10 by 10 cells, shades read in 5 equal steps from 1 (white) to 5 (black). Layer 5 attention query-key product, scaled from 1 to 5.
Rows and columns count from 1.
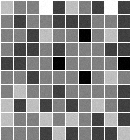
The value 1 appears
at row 1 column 4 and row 1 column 9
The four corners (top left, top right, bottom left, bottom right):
2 4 3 2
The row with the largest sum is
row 5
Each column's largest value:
4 4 4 4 5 4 5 4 4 5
